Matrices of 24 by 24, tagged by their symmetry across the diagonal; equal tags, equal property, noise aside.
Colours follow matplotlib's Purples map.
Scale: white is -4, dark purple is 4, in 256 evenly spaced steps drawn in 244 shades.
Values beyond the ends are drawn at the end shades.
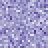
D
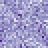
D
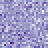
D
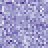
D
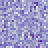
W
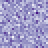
D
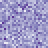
W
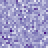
W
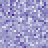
W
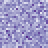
W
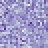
D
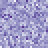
W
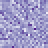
D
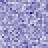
W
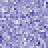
W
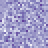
W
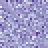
D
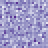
D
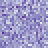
W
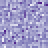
D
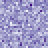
W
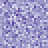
D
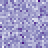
W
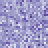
D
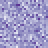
D
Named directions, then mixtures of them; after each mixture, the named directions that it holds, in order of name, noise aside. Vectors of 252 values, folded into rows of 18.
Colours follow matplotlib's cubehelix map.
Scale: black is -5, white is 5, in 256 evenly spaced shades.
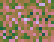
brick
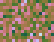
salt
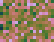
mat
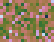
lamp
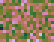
brick, mat, salt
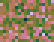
brick, lamp, salt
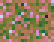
lamp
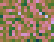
lamp, salt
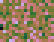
brick, mat, salt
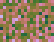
brick, lamp, salt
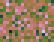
lamp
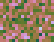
brick, salt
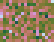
lamp, mat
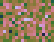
brick, lamp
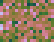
mat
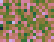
lamp, mat, salt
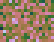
brick, mat, salt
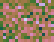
brick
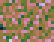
brick, lamp, mat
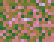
brick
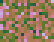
lamp, mat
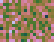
lamp, mat, salt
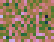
brick, lamp, salt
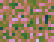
brick, lamp, salt
